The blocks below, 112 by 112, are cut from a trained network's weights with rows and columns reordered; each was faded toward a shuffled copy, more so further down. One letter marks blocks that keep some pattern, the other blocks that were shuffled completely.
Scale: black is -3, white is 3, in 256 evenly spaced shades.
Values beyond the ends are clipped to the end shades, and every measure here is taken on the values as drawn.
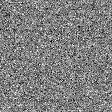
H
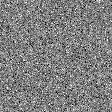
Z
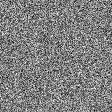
Z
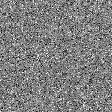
H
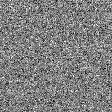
H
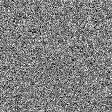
H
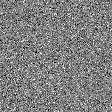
Z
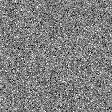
H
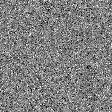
H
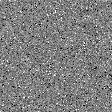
H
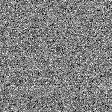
H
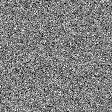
Z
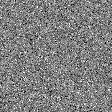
Z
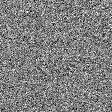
Z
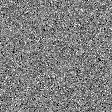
Z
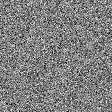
Z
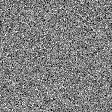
Z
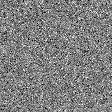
H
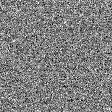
H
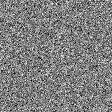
Z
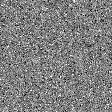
Z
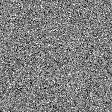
Z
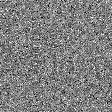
H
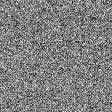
H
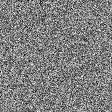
Z
